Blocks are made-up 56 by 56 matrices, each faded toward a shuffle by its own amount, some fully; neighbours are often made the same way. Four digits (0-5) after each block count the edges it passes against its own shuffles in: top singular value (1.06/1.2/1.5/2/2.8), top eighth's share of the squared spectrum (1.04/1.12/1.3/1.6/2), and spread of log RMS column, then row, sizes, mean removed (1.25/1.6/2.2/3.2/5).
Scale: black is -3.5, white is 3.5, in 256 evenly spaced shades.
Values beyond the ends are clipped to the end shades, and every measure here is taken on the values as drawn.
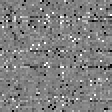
3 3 0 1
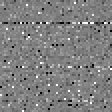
4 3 0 1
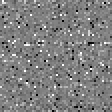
2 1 0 1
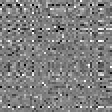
4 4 2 3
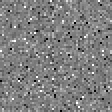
0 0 0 0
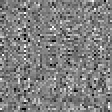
3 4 3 2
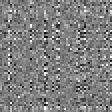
4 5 3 2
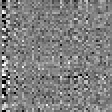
4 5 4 2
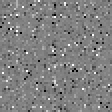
2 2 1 1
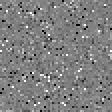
1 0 0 0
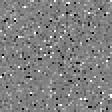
0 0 0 0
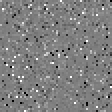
1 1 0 0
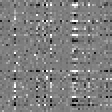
4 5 3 3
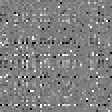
4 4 2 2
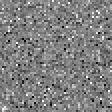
0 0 0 0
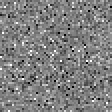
1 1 0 0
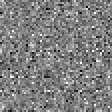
4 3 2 2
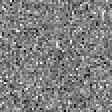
2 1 0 0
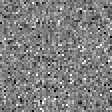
3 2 1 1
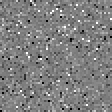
0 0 0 0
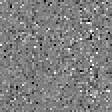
1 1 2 0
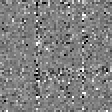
2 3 2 2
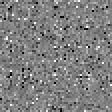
1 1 1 1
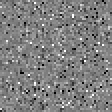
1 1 1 0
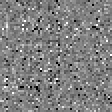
1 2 2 1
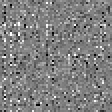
2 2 2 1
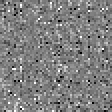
1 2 2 1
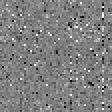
2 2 1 0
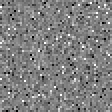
1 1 0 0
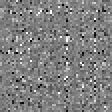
2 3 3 2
